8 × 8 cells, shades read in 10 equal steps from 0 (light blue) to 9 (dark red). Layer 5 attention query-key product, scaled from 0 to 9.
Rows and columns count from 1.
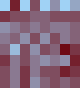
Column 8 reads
2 6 5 5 7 8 7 6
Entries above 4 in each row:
2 8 3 4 6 3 6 6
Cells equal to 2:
1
